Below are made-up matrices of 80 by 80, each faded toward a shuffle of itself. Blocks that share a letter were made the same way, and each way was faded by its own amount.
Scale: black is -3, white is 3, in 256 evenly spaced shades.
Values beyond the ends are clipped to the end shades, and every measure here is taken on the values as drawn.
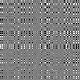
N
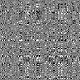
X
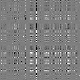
N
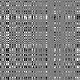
N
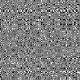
X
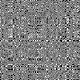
X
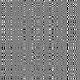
N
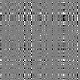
N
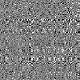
X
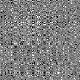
X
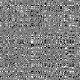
X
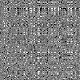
X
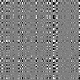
N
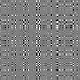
N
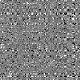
X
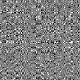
X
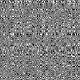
X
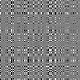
N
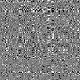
X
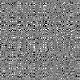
X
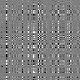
N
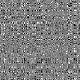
X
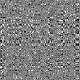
X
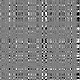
N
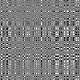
N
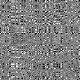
X
